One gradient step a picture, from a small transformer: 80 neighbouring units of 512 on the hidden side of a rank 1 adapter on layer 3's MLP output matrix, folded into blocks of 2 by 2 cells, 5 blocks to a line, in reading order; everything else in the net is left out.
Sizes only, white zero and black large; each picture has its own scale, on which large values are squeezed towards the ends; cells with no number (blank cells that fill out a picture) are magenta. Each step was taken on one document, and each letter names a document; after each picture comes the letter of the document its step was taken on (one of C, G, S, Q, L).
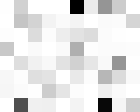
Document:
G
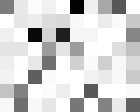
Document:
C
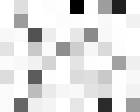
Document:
G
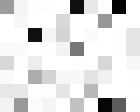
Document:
C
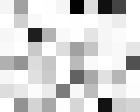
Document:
G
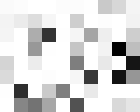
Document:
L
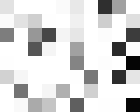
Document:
L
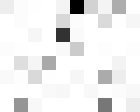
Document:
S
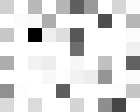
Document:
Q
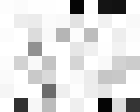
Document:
G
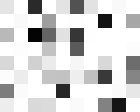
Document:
Q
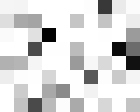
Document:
L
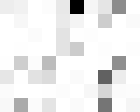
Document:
S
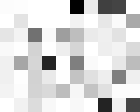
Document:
G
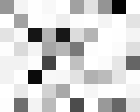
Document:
C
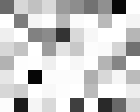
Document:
C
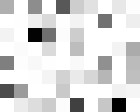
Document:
Q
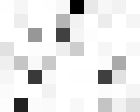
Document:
S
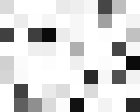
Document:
L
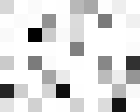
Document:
Q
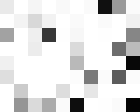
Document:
L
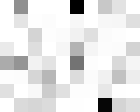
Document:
G
